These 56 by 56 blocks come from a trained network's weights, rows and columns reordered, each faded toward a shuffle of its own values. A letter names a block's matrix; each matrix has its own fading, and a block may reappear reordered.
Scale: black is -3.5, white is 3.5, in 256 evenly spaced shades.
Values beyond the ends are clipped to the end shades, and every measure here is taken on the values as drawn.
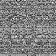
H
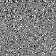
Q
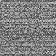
H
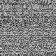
H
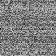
H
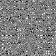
Q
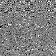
Q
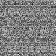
H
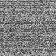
H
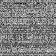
H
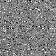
Q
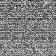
H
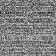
H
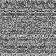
H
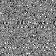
Q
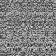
H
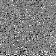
Q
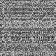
H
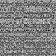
H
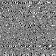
Q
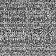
H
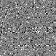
Q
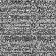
H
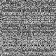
H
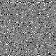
Q
